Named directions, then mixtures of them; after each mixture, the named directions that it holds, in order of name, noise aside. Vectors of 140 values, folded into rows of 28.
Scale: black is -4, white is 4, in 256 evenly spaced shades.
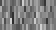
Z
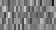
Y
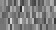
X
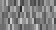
X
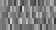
X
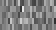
X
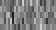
Y, Z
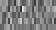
X, Y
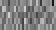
Y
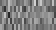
X, Y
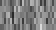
Y, Z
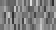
Y, Z
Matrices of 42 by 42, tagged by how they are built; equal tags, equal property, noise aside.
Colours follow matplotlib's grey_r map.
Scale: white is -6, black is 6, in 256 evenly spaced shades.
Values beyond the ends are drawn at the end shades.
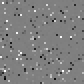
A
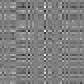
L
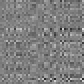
L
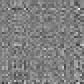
L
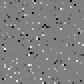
A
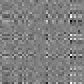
L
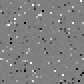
A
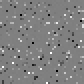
A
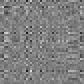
L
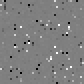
A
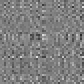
L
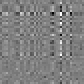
L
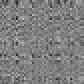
L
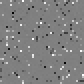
A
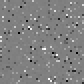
A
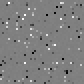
A
